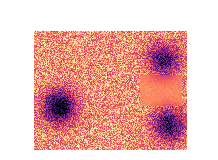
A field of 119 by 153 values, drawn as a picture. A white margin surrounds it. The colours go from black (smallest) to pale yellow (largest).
An odd patch, calmer than its surroundings, sits in the middle right. There are three dips. The middle right is the smoothest part. Overall the values sit about 70% of the way up the scale. No single row or column stands out from its neighbours.
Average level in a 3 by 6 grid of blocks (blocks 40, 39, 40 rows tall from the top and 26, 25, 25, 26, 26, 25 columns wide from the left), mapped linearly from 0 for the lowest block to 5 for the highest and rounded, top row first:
555522
225544
335530
